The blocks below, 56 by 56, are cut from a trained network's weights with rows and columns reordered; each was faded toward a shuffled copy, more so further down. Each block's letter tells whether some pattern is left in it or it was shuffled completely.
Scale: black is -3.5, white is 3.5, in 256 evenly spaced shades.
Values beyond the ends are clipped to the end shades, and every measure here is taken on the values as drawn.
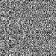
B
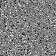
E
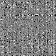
B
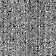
B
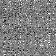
B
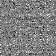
B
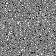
E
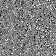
E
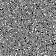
E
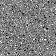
E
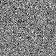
B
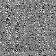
B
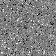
E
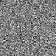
B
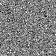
E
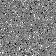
E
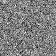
E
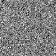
B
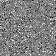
E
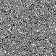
E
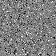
E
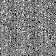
B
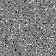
E
